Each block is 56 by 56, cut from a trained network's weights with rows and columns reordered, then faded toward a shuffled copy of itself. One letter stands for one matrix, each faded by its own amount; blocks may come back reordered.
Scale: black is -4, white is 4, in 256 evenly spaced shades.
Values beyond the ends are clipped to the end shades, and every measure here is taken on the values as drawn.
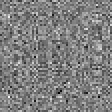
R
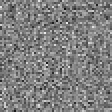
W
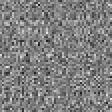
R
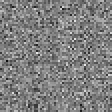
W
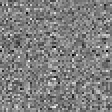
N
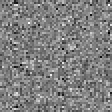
W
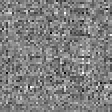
N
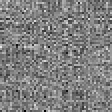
R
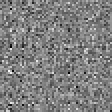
W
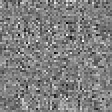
N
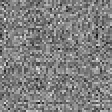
W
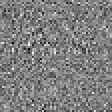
N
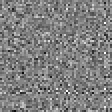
N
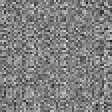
R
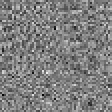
R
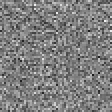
W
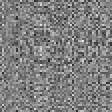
R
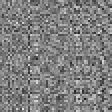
R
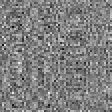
R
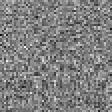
W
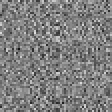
R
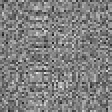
R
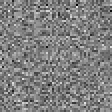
R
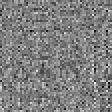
W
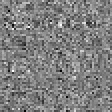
N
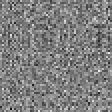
W
